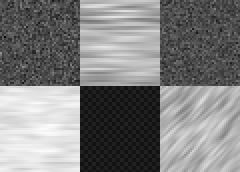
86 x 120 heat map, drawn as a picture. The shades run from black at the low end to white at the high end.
The table splits into 2 rows of 3 panels. Panel 1,1: low, fine-grained. Panel 1,2: high, streaked across. Panel 1,3: low, fine-grained. Panel 2,1: very high, streaked across, faint in contrast. Panel 2,2: very low, checkered, faint in contrast. Panel 2,3: high, slanting up to the right.
